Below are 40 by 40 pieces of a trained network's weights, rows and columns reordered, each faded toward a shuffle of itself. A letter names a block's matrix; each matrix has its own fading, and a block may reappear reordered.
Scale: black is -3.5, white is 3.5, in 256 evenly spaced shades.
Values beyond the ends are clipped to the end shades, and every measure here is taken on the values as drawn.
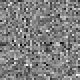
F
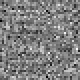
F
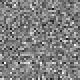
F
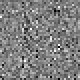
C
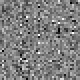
C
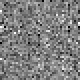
C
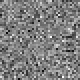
F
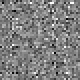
C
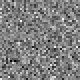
F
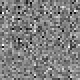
C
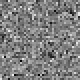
F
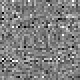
C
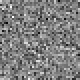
F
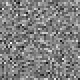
F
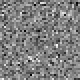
F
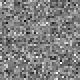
F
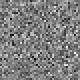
F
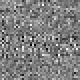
C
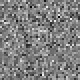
F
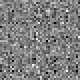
C
